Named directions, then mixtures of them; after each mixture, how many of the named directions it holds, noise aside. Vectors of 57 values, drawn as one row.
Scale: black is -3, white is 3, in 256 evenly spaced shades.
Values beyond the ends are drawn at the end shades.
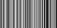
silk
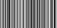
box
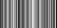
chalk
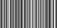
one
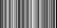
one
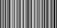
three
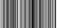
one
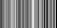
two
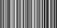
three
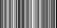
one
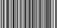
three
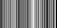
three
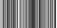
two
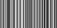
two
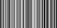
three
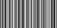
three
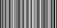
two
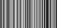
one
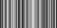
one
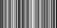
one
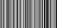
one
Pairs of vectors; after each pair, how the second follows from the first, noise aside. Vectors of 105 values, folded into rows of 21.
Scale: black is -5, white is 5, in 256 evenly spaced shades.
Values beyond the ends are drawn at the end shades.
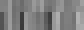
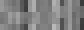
wrapped around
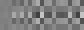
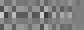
reversed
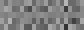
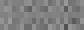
shrunk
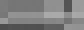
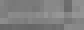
shrunk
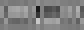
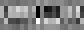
scaled up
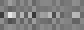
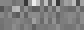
wrapped around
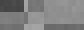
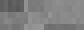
shrunk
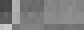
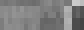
reversed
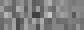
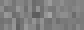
shrunk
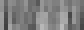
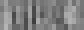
wrapped around
